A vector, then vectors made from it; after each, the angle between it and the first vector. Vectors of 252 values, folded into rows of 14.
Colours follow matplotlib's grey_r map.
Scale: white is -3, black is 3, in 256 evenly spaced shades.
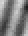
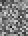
orthogonal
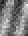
nearly opposite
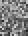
orthogonal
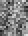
partly aligned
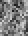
partly opposed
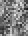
partly aligned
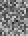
orthogonal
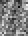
partly opposed
